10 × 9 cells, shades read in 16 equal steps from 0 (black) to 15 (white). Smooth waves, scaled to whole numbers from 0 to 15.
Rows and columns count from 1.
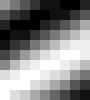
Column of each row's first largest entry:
1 1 9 9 8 7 5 3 1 1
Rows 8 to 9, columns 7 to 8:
12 9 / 8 5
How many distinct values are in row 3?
6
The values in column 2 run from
0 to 15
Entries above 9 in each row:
0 0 1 2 4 6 8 7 6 4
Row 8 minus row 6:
9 8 6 4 1 -1 -3 -6 -7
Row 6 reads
4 6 9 11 13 14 15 15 14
